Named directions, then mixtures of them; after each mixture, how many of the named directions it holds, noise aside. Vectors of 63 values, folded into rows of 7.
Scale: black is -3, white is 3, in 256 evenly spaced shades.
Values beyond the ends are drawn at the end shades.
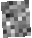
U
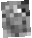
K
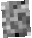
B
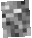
three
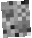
three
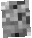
two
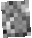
three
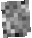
two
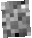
one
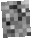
two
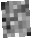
one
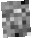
three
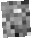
three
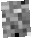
two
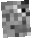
two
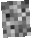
two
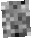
one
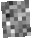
one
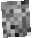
three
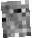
two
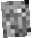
three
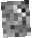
two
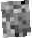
three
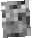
two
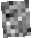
one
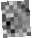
three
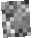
two
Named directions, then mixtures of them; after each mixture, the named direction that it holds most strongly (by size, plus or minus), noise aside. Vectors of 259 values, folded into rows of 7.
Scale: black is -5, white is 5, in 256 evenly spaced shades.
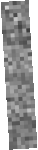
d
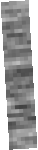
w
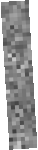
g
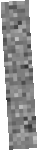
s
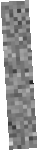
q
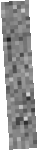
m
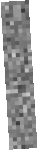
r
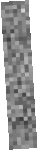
m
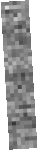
d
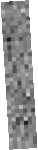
m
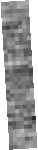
w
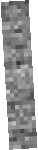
w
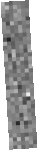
r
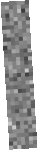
q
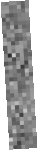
g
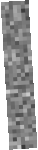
r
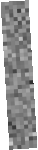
q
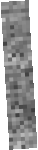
g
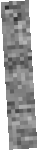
d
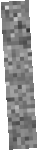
d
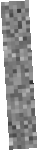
q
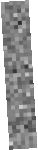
s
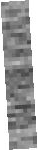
w
